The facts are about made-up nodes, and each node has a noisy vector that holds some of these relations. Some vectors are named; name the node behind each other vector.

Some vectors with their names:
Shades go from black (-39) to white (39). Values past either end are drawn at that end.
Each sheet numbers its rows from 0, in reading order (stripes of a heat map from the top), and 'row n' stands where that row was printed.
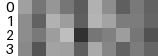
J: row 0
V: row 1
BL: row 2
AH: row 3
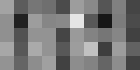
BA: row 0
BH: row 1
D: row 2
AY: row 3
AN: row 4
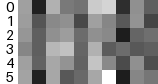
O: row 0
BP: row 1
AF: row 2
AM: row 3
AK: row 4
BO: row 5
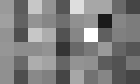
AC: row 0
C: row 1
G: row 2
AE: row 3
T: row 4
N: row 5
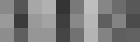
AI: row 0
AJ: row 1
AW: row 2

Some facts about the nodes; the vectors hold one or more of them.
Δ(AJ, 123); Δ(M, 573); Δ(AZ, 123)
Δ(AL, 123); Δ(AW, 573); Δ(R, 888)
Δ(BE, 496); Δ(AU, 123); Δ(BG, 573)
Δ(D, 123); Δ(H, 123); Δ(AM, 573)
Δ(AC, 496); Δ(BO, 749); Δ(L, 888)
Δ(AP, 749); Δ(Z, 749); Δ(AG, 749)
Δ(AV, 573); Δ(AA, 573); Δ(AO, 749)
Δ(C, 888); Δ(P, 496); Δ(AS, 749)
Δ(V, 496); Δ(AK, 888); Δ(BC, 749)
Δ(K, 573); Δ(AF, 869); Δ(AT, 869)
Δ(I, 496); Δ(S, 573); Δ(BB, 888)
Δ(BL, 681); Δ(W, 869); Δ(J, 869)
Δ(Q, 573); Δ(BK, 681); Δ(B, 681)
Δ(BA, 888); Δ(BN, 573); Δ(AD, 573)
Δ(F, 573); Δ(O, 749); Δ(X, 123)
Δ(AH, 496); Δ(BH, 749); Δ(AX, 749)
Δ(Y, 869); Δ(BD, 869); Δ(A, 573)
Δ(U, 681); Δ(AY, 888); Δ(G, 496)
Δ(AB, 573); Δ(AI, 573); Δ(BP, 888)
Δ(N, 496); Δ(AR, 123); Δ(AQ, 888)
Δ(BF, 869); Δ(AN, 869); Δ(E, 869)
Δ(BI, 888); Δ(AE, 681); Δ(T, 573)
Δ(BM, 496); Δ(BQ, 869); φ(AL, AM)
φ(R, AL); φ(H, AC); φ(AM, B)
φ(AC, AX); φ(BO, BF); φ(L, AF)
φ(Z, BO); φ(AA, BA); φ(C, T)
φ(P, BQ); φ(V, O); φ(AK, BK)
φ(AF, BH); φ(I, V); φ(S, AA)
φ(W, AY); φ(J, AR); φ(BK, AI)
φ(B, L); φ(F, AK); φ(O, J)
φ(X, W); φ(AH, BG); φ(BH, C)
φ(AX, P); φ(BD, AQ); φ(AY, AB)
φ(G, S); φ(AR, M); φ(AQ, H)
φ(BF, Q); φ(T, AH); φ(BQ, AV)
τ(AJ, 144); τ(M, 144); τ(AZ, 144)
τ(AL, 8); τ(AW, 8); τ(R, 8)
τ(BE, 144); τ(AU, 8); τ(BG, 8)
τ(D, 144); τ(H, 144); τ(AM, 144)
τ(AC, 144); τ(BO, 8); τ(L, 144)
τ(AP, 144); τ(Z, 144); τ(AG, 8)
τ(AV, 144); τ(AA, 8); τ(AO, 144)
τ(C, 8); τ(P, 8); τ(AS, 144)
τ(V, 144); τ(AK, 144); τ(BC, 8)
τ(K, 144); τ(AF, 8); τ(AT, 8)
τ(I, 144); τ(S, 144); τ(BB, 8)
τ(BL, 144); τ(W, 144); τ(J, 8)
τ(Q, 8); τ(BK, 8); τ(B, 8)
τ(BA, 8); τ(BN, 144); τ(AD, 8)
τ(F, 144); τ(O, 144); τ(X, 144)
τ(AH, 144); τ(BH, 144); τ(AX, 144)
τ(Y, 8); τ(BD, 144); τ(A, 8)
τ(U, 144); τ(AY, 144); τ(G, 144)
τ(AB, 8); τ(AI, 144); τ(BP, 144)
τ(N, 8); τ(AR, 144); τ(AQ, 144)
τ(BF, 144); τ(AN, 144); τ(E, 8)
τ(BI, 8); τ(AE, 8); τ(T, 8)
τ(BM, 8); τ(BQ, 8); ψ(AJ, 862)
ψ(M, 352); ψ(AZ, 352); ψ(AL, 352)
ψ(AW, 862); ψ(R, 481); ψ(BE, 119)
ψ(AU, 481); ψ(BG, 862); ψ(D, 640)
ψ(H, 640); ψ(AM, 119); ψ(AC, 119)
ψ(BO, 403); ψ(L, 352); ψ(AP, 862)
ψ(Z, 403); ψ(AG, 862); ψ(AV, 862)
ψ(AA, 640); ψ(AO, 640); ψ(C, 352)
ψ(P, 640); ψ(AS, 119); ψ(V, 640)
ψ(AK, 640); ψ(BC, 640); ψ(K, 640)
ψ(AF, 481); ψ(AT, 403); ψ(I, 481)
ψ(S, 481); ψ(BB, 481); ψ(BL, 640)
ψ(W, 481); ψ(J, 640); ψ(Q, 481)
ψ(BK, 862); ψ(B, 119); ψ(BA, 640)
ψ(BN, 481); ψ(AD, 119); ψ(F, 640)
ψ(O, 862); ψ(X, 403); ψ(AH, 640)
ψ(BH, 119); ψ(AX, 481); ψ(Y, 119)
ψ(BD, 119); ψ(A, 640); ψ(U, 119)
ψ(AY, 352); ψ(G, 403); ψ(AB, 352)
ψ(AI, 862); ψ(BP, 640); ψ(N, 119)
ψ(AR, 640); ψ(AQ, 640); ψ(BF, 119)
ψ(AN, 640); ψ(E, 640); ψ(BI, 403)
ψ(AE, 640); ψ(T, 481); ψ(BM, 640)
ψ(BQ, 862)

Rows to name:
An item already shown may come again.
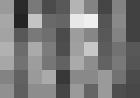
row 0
BC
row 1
AX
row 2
BA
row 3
BQ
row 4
J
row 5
K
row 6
AD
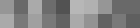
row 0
P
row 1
J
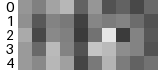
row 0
B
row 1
BM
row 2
BI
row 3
H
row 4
BK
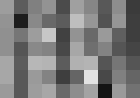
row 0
BP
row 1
AO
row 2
U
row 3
N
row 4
W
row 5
AT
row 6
L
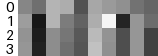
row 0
F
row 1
Z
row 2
AO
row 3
AO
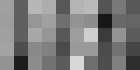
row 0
W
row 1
AF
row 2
AY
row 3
BB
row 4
AS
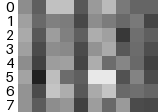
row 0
S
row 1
E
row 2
R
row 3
AU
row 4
BE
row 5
AX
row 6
I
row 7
AD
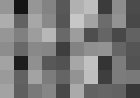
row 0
AP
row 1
AQ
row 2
B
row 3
A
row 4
AG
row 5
AL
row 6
Y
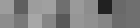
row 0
AF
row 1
AA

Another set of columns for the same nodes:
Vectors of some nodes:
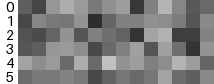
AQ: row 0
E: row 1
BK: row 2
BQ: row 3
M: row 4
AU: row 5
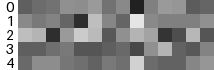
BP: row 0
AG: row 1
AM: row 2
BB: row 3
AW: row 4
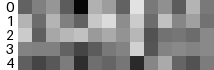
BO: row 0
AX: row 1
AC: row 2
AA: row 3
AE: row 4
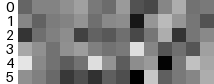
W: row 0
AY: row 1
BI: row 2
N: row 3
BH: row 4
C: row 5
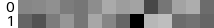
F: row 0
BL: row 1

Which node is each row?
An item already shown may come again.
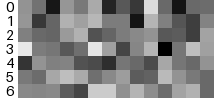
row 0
B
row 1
U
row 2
Y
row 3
BH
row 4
AT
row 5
H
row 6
AO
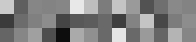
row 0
AS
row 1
BI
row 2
BO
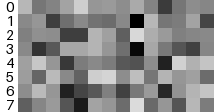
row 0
BE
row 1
L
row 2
BC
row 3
U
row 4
AH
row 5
AX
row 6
T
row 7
BO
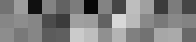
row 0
R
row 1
BC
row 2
AO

